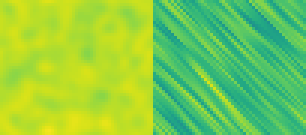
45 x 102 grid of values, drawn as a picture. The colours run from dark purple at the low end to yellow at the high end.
The table splits into one row of 2 panels. Panel 1,1: very high, blotchy, faint in contrast. Panel 1,2: high, slanting down to the right.
